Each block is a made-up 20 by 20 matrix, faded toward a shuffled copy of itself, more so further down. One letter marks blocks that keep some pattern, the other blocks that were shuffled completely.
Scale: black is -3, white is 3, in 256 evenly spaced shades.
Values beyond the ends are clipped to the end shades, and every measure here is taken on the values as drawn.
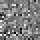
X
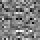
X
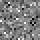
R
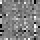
X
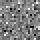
R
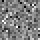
R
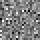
R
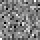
R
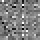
X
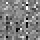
X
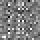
X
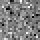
R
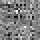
X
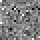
R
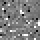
R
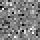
R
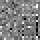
X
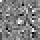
X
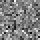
R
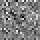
X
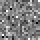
R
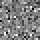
R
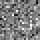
R
